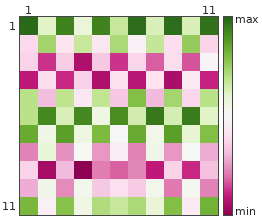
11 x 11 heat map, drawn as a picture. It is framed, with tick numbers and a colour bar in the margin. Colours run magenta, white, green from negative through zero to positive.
Calmest part: bottom middle. Stripes: horizontal, repeating 2 times. Slope: none. Odd patch: calmer, in the bottom middle.
